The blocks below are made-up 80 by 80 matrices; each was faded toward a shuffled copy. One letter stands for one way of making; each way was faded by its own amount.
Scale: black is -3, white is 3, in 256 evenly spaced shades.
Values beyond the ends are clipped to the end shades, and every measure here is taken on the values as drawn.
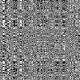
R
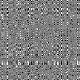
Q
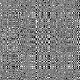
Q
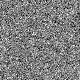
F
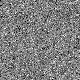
F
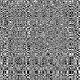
R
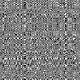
R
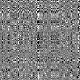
R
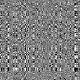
R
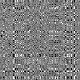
Q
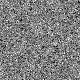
F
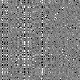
Q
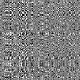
R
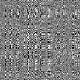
R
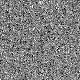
F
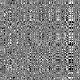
R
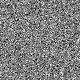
F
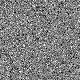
F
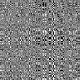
R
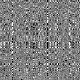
R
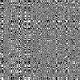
R
